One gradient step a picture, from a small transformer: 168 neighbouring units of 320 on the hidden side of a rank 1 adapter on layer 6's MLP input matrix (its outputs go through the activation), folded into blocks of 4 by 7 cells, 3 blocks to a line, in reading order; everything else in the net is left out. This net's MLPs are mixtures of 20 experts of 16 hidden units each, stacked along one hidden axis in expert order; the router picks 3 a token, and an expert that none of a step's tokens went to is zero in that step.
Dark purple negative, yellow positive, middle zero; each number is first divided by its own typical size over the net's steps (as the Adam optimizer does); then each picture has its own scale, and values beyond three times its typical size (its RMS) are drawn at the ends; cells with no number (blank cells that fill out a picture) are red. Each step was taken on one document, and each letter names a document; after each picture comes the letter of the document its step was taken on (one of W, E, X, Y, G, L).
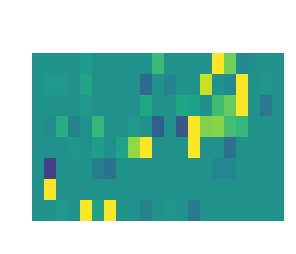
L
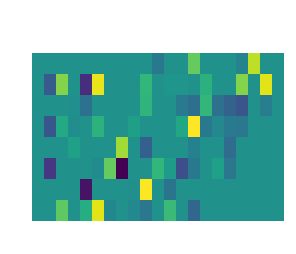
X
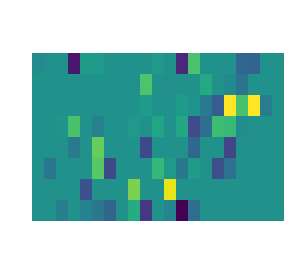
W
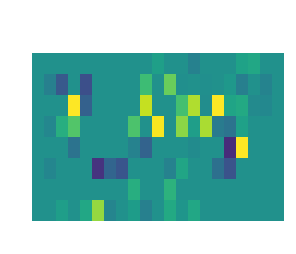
L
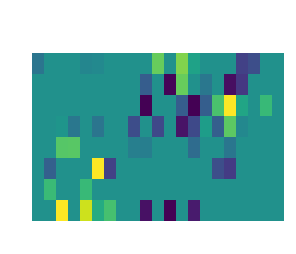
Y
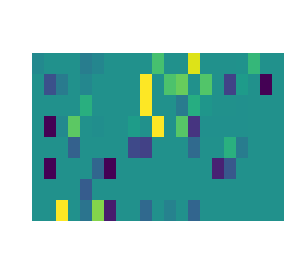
Y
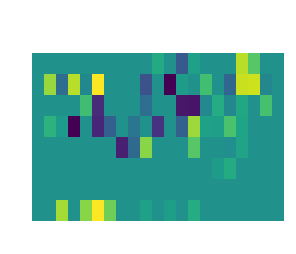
Y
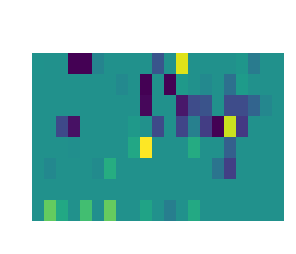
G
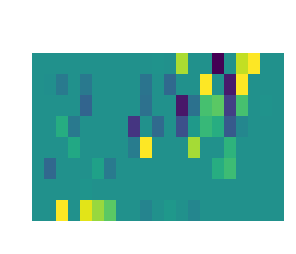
L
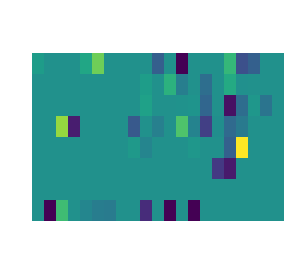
G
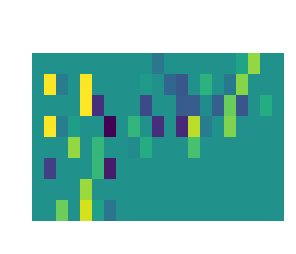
Y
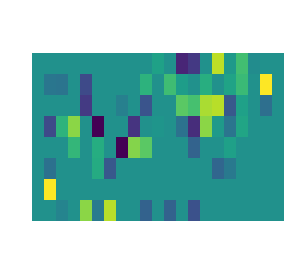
L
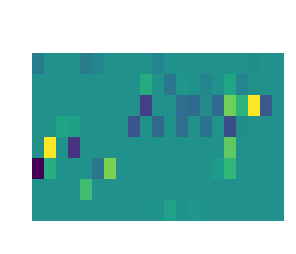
W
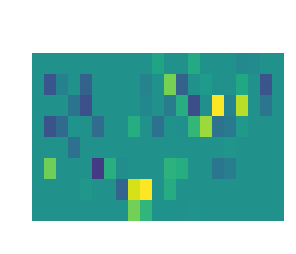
X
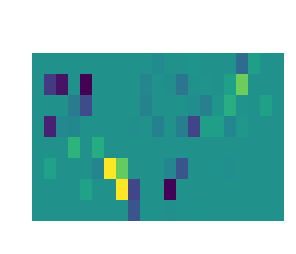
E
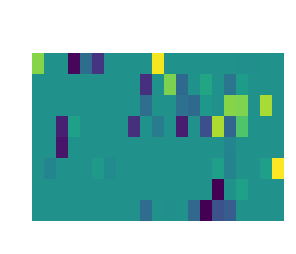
G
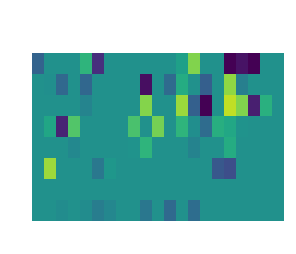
G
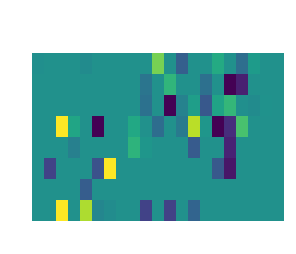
X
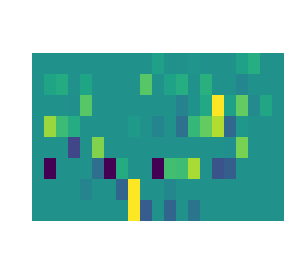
X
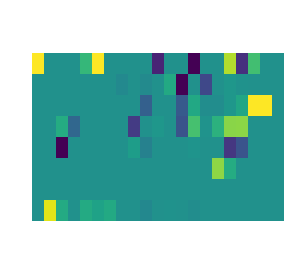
G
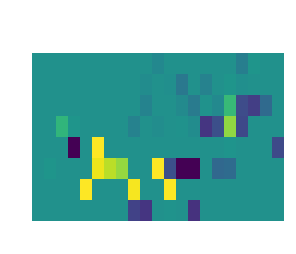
W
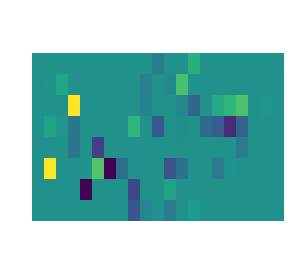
E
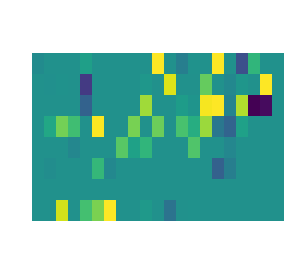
L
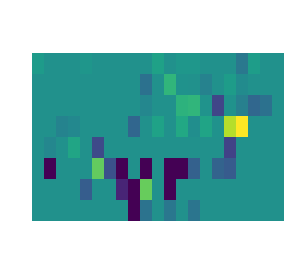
W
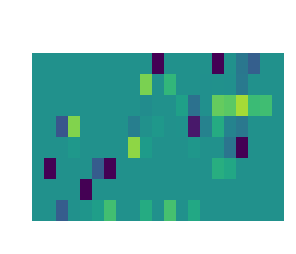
W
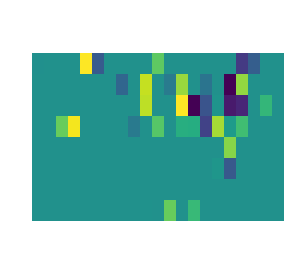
G
